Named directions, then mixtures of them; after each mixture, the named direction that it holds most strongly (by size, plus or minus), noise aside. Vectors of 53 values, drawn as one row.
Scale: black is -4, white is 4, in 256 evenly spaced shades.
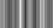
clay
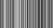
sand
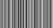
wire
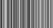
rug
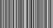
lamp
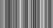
clay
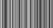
rug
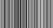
sand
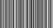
lamp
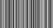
lamp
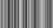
clay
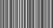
wire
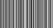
lamp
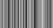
wire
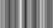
clay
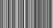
wire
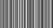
wire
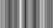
clay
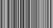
rug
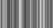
clay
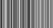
rug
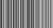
rug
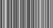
rug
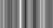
clay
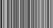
rug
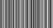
lamp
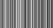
lamp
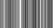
clay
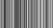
sand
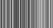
rug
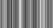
clay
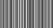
wire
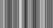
clay
